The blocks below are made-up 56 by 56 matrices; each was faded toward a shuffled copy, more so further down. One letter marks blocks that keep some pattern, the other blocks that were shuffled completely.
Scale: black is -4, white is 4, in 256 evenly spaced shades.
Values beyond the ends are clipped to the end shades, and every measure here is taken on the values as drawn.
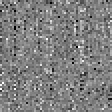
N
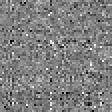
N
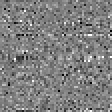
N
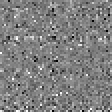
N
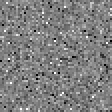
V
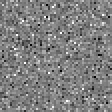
V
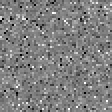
V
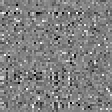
N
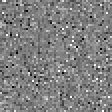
V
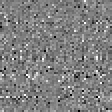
N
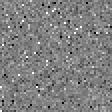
V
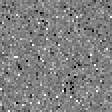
V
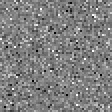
V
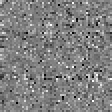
N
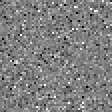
V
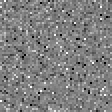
V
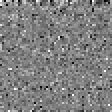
N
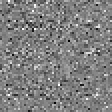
N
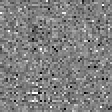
N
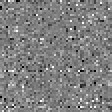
N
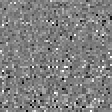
N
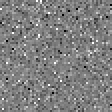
V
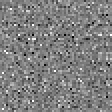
N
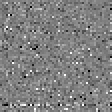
N
